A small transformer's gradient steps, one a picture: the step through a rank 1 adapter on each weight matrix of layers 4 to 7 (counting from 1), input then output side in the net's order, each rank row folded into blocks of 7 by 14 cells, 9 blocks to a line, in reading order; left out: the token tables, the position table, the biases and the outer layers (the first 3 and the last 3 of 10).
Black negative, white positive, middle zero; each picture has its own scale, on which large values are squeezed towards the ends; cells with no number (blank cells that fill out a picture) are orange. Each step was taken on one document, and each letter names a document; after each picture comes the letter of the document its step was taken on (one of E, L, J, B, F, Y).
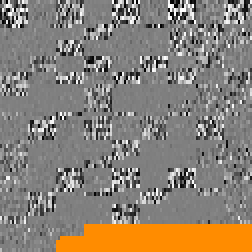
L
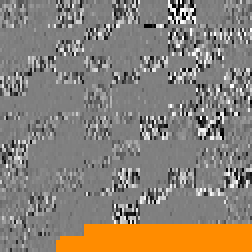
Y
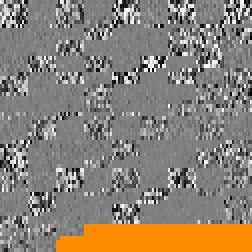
L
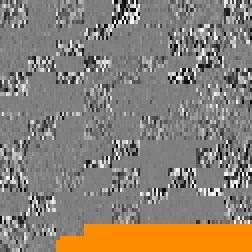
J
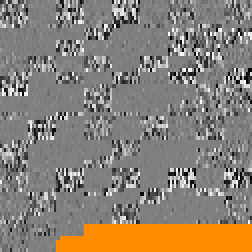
Y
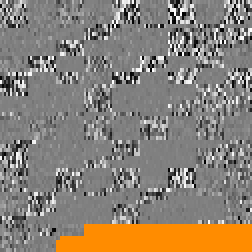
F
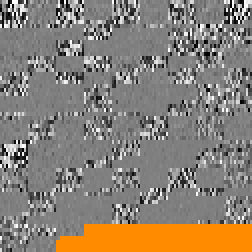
J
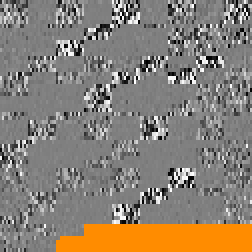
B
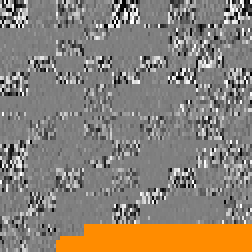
L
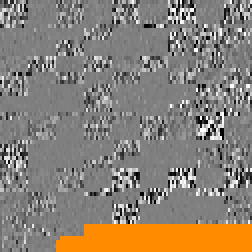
Y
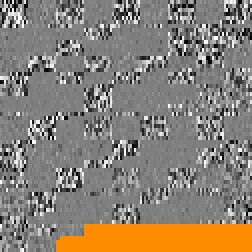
L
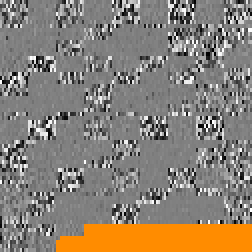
L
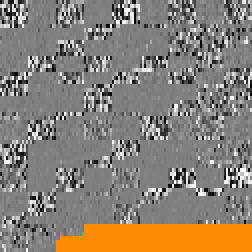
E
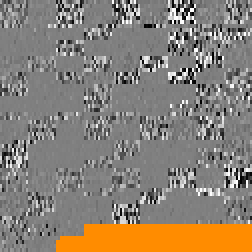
Y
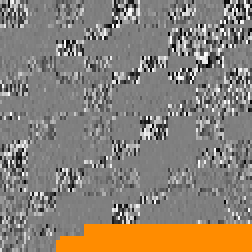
F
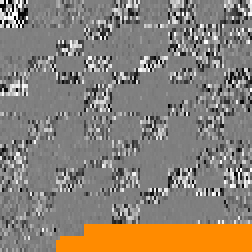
F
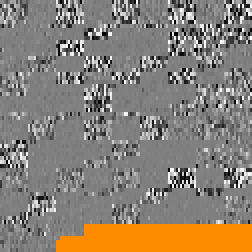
Y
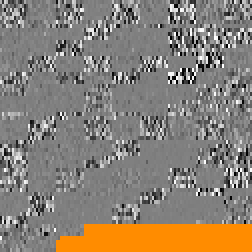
J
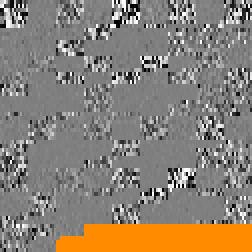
B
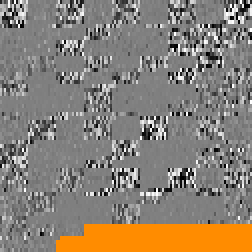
F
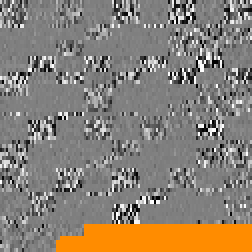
L
